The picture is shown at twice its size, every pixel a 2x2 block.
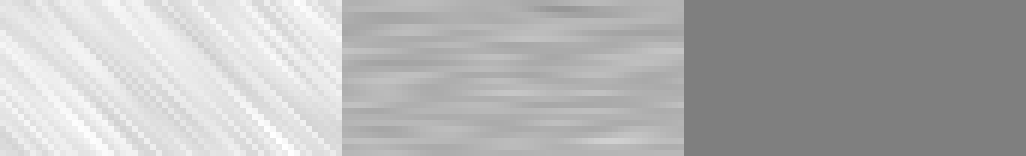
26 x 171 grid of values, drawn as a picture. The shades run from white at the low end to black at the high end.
It is made of 1 by 3 panels. Panel 1,1: very low, slanting down to the right, faint in contrast. Panel 1,2: low, streaked across, faint in contrast. Panel 1,3: middling, flat.
